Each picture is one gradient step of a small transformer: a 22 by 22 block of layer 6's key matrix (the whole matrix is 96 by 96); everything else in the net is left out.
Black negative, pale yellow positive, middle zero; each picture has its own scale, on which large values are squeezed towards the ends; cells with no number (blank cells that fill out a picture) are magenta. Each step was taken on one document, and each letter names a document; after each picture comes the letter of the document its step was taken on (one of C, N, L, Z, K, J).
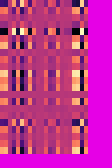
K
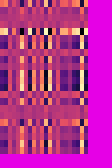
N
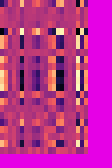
N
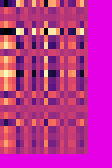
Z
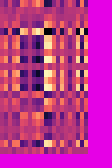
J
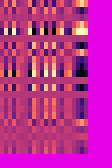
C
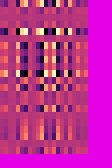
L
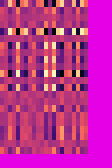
L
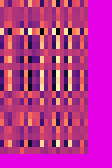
N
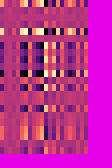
L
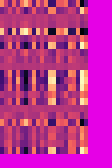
K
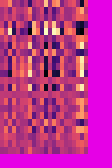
C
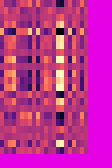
J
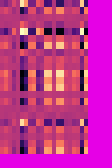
K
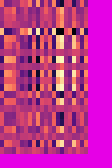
J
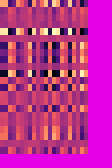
L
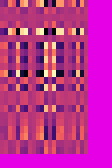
L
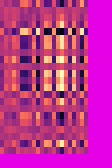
J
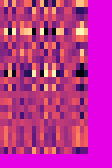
C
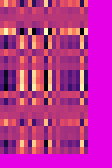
N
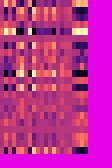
C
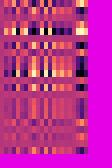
C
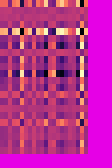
Z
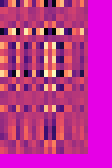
L
